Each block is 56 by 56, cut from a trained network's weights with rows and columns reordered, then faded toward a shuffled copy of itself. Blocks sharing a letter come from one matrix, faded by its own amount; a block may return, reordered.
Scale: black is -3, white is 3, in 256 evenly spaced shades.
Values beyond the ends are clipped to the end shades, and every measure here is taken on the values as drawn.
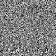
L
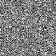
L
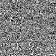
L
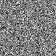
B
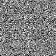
L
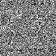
L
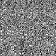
L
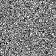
B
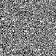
L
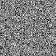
L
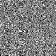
L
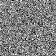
B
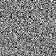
L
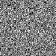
L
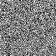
B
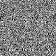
L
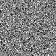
B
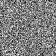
B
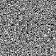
L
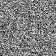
B
